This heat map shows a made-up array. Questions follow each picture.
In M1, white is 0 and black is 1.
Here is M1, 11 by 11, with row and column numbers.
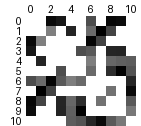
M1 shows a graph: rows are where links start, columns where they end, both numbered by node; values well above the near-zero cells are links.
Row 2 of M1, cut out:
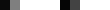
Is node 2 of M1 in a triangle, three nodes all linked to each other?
yes
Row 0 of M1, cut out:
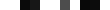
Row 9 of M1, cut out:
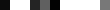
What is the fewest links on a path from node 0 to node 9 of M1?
1
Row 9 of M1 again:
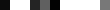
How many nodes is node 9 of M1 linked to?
5
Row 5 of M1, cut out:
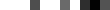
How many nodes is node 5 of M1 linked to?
5
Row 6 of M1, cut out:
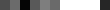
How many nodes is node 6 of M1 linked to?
7
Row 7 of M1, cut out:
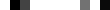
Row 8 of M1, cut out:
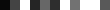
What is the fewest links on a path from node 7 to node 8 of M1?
1
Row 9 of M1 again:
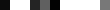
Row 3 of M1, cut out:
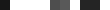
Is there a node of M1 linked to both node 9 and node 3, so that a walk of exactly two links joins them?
yes
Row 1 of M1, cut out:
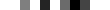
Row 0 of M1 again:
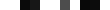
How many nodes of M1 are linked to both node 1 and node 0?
3
